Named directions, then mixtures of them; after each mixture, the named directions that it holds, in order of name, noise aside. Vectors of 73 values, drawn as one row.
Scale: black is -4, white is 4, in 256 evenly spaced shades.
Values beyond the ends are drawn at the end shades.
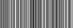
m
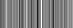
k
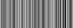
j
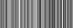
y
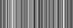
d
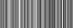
y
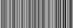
j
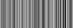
j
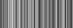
d, y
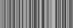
j, y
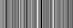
k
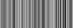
j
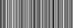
d, k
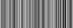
j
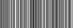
m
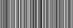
k, m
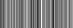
k, m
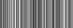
d, m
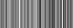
y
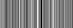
k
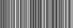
m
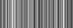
d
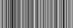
d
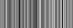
y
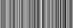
j, k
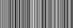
m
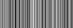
m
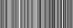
y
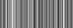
d
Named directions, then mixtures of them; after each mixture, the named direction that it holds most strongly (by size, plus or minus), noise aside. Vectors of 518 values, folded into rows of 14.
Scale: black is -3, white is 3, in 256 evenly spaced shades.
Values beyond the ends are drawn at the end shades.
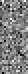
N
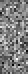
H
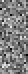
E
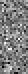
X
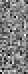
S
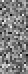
E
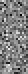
X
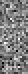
H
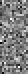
N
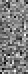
S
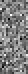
E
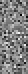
E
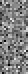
N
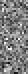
X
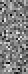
X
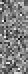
X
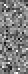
X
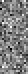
E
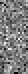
X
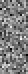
E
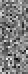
H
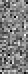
S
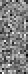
S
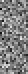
E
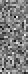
S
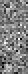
X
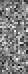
H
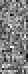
E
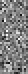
X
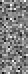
N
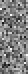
E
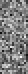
E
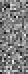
S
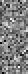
N
